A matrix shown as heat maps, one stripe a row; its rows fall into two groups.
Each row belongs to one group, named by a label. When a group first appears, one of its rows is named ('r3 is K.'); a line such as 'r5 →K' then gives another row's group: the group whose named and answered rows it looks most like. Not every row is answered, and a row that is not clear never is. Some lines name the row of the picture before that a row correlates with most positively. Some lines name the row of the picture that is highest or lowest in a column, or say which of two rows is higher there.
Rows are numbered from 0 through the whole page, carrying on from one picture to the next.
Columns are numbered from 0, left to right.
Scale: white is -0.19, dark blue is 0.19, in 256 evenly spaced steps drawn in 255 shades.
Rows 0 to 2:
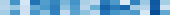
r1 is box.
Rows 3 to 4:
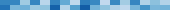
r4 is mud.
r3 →mud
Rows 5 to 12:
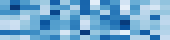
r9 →box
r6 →mud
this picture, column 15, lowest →6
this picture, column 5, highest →7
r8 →box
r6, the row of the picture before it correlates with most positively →3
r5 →mud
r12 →box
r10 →box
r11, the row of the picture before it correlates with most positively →4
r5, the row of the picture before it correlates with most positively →4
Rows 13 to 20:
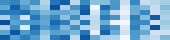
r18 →box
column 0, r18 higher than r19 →No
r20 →mud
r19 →mud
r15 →mud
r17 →mud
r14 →mud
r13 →mud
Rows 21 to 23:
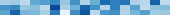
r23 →mud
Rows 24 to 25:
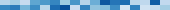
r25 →mud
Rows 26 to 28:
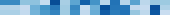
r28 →box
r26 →mud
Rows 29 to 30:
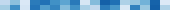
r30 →box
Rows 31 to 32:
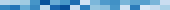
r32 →mud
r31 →box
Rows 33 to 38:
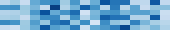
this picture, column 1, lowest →38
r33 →box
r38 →box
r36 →box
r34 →mud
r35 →box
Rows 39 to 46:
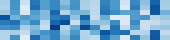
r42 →mud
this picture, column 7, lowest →43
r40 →box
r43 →mud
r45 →box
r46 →box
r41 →box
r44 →mud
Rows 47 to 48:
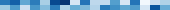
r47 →mud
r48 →box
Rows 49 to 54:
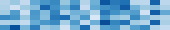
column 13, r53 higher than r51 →No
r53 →box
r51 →box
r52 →mud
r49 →box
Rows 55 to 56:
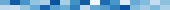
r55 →mud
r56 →box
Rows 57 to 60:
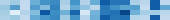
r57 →box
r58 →box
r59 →box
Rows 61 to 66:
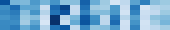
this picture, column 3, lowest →64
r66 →mud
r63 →mud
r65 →mud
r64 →mud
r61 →mud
